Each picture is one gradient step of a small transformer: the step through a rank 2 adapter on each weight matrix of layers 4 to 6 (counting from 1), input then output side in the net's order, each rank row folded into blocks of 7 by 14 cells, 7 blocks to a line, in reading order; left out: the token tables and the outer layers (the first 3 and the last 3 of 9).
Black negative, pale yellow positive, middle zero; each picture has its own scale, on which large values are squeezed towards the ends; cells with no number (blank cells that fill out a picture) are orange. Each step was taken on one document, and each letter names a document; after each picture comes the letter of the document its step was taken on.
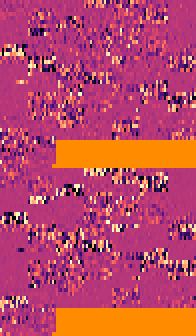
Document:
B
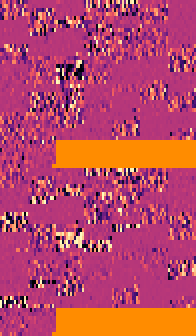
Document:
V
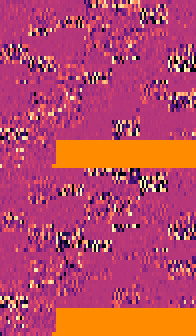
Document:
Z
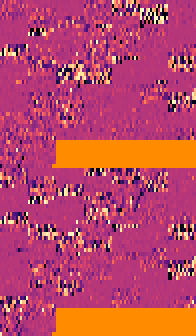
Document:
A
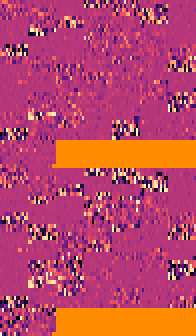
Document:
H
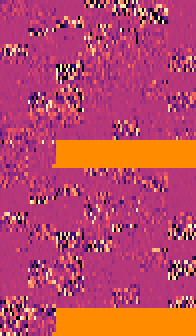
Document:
H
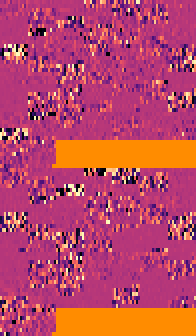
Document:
B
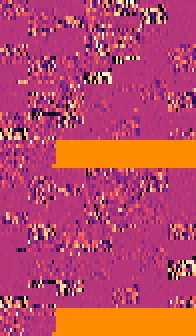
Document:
V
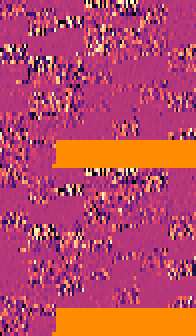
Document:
V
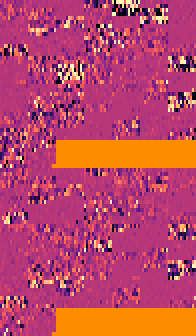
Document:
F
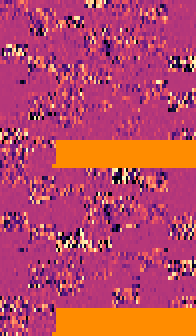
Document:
B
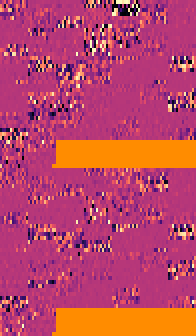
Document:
A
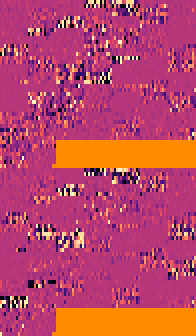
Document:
A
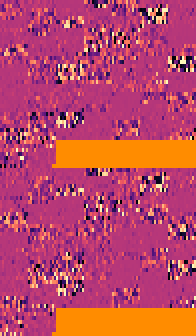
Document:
F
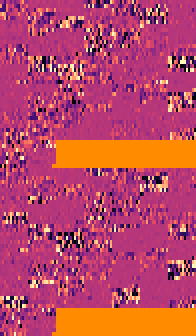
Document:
F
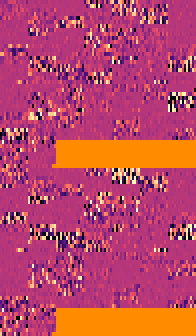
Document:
H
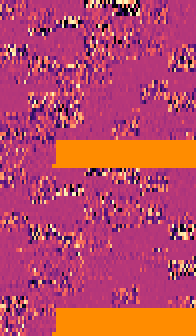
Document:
A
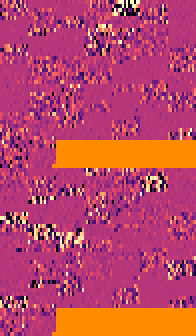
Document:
V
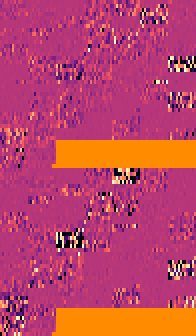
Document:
Z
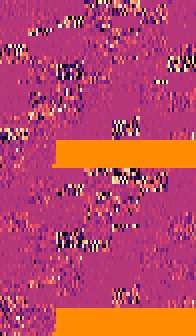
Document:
Z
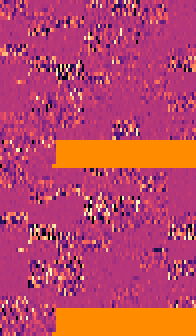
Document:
H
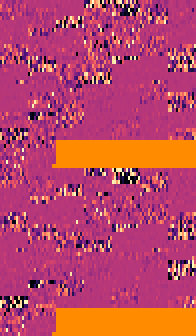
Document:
A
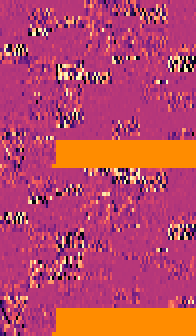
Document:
Z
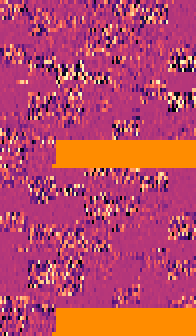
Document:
B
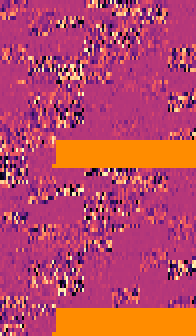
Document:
F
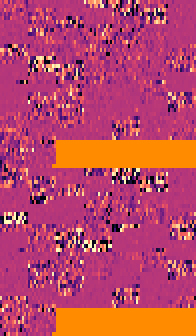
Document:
B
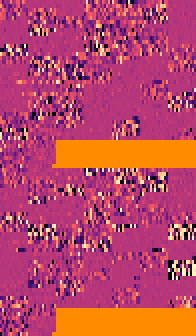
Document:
V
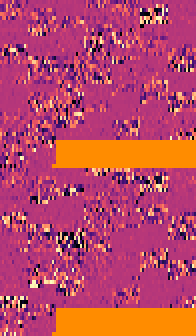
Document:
F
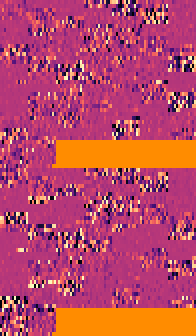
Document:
B
